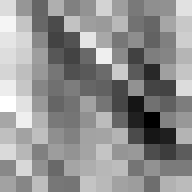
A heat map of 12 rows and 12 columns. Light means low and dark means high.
Ninth with the lowest average: middle left. Stripes: upright, repeating 2 times. Ninth with the highest average: middle right. Calmest part: bottom middle.
